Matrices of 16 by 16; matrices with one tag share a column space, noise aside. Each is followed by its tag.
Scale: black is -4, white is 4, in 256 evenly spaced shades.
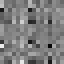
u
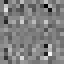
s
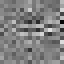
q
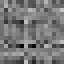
u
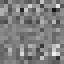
s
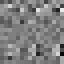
s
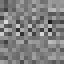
q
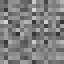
q
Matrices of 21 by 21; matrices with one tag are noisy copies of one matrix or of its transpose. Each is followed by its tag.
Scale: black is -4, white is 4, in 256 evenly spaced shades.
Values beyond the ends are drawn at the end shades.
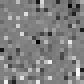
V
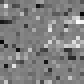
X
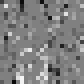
X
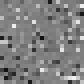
V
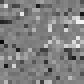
X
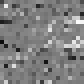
X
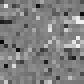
X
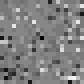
V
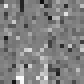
X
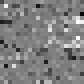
X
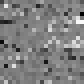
X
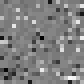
V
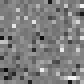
V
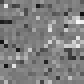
X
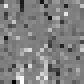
X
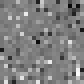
V
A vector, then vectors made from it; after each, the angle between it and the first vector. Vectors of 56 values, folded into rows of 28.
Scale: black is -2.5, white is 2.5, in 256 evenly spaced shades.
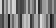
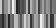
nearly parallel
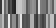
nearly opposite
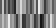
nearly opposite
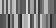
nearly parallel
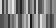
nearly parallel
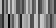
nearly parallel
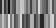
nearly opposite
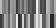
partly aligned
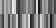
nearly parallel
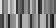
nearly parallel
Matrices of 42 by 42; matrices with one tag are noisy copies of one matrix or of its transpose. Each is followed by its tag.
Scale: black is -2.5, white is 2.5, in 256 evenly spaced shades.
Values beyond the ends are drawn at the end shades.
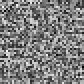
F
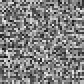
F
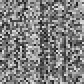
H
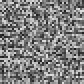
F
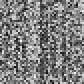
H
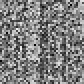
H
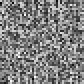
F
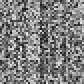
H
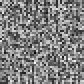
F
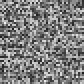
F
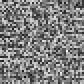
F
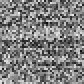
H
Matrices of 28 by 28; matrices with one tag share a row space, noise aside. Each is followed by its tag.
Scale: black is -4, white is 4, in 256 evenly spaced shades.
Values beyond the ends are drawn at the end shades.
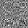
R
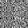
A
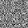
A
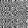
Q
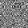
A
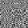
A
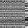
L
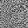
A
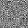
R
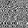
Q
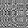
Q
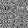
Q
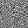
A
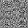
R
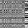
L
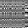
L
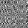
Q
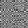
A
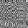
Q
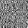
Q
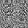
R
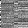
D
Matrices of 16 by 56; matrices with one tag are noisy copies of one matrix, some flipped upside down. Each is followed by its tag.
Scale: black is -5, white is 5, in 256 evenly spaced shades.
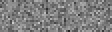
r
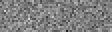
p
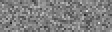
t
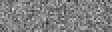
r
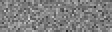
p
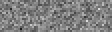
t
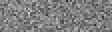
p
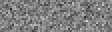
t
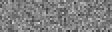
r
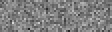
r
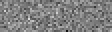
p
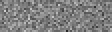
p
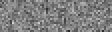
r
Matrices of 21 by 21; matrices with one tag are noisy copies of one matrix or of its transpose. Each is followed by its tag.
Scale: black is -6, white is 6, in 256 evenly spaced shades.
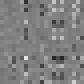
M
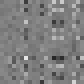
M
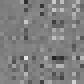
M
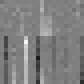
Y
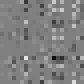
M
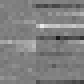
Y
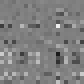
M
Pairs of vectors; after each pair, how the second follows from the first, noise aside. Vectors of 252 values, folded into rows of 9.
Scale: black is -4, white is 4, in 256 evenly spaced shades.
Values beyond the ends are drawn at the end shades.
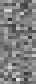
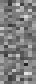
reversed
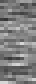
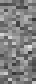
shuffled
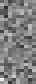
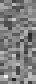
shuffled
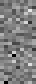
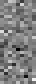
shuffled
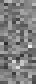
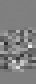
partly zeroed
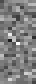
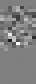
partly zeroed
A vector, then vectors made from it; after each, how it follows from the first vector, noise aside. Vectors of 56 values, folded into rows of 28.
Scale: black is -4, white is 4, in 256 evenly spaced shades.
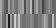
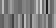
reversed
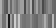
copied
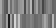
copied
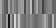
copied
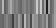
reversed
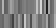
reversed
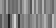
sign-scrambled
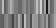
reversed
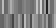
reversed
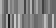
copied
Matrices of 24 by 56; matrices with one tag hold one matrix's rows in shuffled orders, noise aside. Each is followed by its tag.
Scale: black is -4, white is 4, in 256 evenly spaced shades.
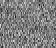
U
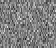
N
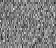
U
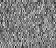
U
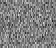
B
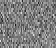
U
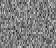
N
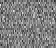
U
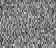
U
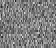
U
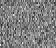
U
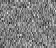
N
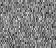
B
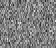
N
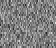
N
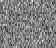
B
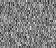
N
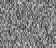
N
